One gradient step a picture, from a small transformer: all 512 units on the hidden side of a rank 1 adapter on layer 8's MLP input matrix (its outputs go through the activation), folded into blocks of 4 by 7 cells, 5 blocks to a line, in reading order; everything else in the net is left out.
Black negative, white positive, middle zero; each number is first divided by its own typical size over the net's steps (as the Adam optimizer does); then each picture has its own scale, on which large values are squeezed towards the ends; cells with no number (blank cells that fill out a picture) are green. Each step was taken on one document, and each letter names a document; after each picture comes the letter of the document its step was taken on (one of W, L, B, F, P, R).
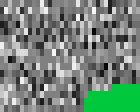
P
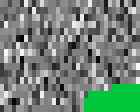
P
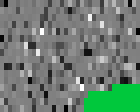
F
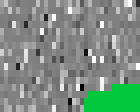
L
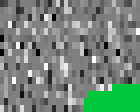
F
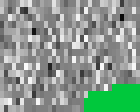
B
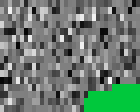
B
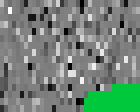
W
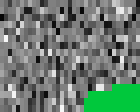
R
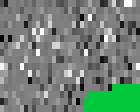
F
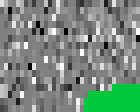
W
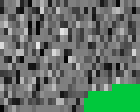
P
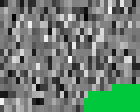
B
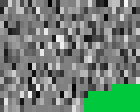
B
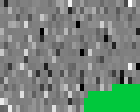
L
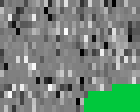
W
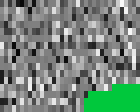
B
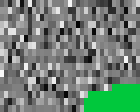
P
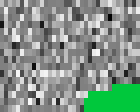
P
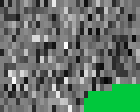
R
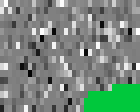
F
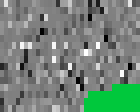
L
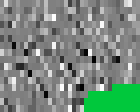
L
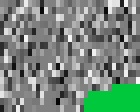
P
